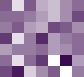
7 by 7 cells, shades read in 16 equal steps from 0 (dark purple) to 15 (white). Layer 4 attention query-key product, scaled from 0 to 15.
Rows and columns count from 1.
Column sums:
40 58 53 48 64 51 46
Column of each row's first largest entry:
2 5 4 2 1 5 6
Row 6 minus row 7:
2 12 -6 -5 10 -15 2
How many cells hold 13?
3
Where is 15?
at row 6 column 5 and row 7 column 6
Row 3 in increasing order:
4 5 5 7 8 9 10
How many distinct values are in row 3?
6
